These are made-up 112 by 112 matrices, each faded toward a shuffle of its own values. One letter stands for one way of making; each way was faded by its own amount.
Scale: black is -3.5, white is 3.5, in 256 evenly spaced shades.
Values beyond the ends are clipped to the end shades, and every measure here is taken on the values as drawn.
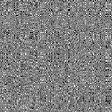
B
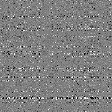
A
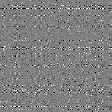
A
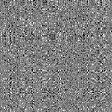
B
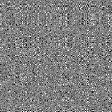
B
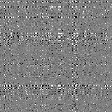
A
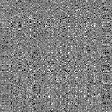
B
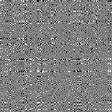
A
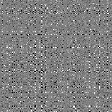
A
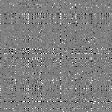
A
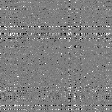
A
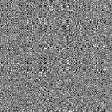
B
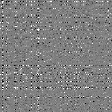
A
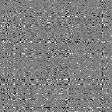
A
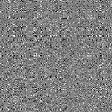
B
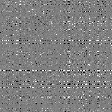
A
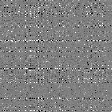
A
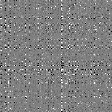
A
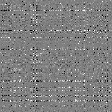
A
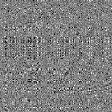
B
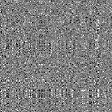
B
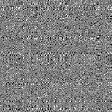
B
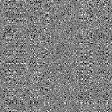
B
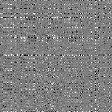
A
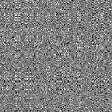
B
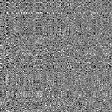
B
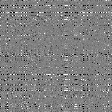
A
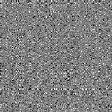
B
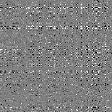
A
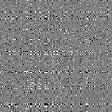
A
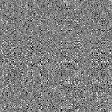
B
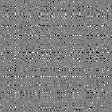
A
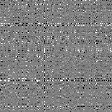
A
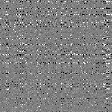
A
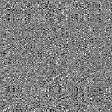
B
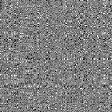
B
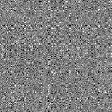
B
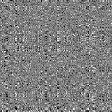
B
